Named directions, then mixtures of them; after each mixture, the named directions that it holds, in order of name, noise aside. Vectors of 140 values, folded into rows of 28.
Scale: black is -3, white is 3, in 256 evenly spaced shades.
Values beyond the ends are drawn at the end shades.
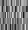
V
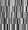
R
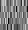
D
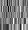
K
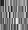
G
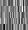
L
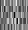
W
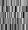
V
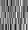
K, R, V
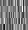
L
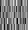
D, R, W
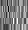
G, K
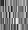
G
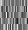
D, G, V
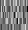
D, V, W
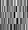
D, V, W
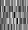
W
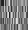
G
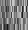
K, R, V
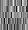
D, R, V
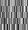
R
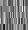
L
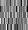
D
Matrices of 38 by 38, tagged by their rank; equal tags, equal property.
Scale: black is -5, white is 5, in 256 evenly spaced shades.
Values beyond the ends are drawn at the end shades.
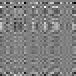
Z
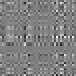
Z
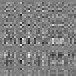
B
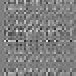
B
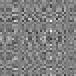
B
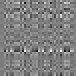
Z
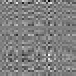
Z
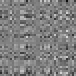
B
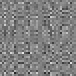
B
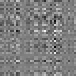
B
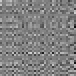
B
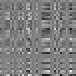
Z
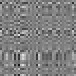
Z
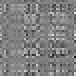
B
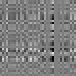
Z
